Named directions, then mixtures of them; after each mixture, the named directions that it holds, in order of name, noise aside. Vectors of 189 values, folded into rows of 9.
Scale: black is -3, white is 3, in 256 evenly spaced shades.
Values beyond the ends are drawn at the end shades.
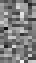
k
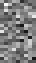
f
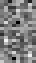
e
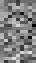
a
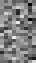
a, e, k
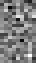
e, f, k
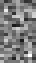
e, f, k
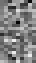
e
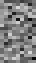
a, f, k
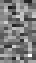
e, f, k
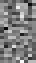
k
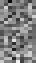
a, e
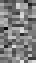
k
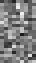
k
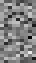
a, f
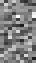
f, k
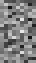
a, f, k
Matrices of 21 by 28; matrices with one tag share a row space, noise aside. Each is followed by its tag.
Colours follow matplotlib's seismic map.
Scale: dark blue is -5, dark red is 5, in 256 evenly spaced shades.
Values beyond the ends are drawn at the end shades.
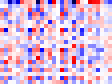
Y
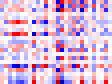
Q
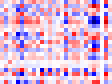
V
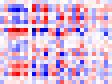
Q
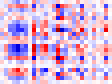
Q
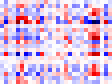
V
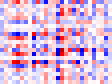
Q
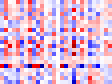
Y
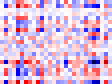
V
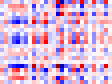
Q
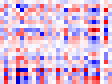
V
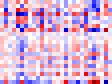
V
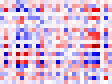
V
